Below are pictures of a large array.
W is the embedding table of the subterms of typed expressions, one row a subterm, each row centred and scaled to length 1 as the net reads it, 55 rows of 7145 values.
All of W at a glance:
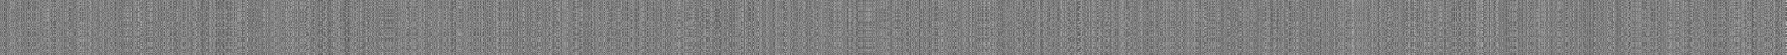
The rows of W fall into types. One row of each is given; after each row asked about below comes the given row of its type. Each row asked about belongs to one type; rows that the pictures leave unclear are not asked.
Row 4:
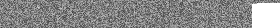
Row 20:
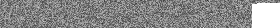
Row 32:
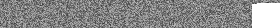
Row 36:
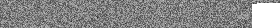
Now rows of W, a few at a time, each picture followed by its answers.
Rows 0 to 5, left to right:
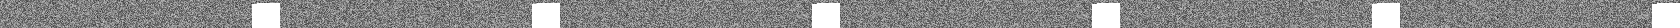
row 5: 36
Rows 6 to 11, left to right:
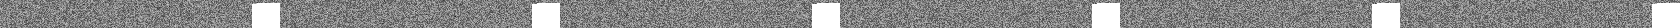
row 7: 32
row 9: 20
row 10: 20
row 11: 4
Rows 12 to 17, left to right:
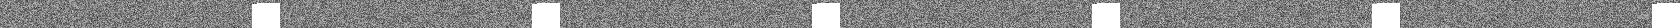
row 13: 20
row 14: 32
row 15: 20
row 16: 20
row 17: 36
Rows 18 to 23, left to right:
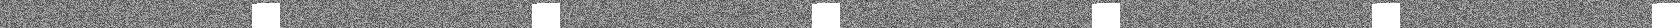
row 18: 32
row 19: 20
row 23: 4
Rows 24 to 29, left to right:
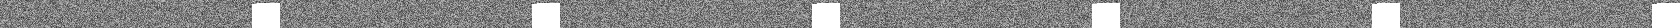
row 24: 36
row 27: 20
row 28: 20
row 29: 32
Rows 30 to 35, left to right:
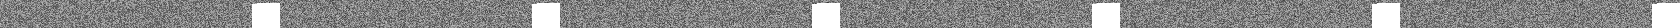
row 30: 4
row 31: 4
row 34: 32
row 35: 32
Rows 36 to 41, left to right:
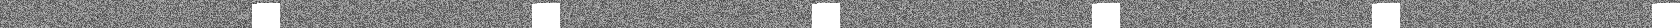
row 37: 4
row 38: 20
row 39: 4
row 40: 4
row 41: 4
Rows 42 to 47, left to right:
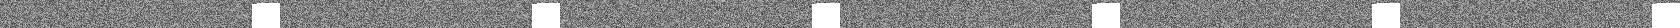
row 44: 36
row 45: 32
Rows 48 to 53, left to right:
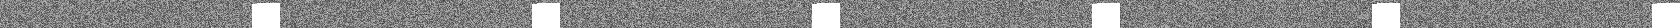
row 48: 4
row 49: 32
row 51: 4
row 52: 36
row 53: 4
